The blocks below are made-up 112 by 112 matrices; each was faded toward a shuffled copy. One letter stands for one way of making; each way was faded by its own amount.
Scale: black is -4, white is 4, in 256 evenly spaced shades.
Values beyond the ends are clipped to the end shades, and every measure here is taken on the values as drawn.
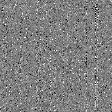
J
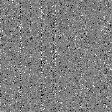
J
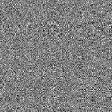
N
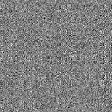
N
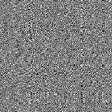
N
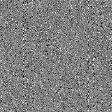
J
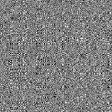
N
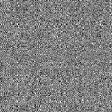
N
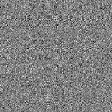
N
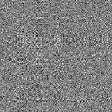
N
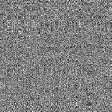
N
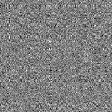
N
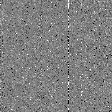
J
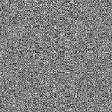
N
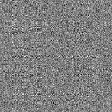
N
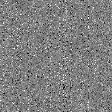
J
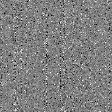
J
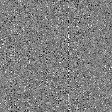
J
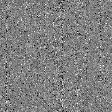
J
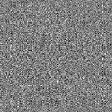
N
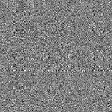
N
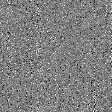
J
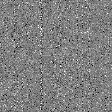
J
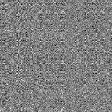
N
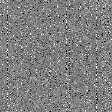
J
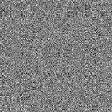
N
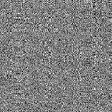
N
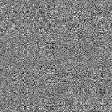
N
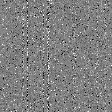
J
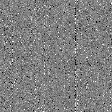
J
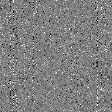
J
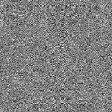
N
